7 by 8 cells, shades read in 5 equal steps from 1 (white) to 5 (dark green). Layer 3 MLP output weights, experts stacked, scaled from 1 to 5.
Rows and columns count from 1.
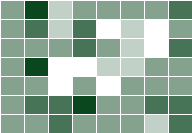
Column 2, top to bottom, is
5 4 3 5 3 4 3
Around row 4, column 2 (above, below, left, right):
3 3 3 1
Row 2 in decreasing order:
4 4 3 3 2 2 1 1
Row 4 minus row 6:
0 1 -3 -4 -1 -1 -1 -1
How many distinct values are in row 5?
2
